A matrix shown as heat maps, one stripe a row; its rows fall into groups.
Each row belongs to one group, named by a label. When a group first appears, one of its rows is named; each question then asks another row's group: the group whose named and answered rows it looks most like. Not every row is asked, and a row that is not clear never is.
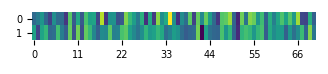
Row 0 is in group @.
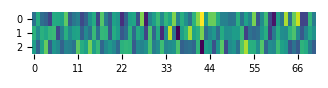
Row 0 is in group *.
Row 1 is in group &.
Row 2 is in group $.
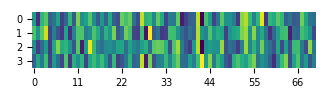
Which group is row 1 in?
$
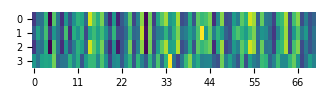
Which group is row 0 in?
$
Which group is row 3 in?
&
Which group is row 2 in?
$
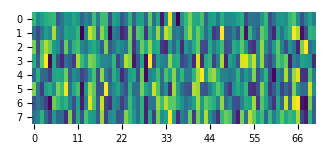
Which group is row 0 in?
&
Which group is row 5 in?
*
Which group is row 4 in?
*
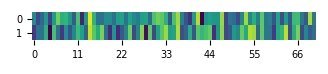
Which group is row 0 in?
*
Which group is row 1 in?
$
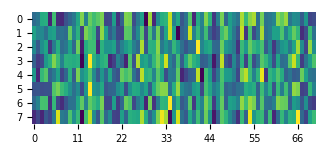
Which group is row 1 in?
@
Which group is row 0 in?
$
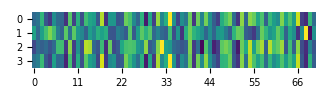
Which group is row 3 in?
@
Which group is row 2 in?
@
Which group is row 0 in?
@
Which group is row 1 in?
&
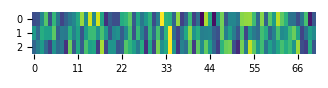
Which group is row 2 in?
@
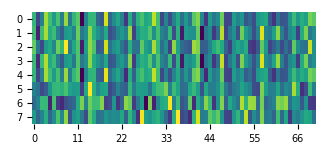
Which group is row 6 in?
$
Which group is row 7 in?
*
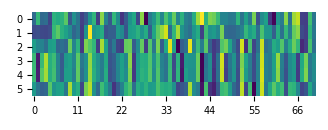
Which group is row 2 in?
@
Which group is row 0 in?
*
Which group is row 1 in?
*
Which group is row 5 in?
@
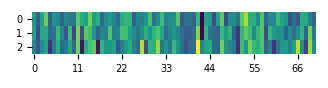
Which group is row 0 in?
$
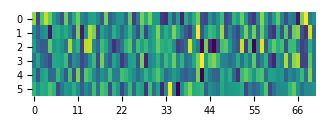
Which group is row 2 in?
@
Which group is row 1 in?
*
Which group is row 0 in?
&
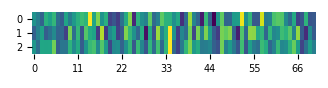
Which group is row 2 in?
&
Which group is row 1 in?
@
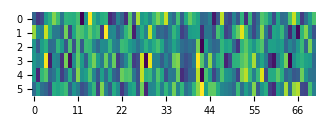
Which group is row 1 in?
$
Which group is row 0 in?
&
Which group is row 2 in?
@
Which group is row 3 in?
$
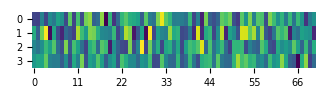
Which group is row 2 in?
&
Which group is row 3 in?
$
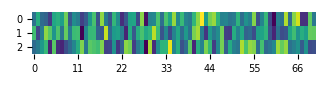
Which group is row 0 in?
*
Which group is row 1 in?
&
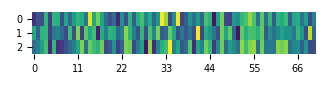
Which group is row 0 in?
$
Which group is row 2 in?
$
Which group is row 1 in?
@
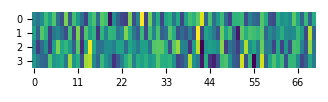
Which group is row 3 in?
@
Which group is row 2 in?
*
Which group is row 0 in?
&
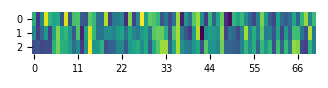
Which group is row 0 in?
&
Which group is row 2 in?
*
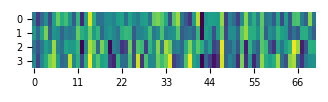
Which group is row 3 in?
&
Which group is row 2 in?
&
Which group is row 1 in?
$
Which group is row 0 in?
*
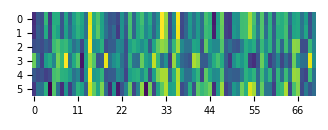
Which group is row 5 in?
$
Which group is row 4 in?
*
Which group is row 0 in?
$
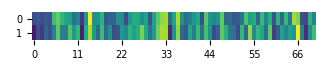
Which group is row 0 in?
*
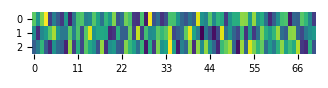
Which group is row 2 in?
@
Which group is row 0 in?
$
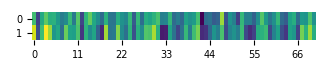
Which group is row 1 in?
&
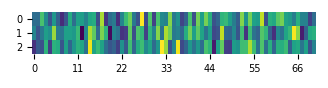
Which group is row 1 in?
&
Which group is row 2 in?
$
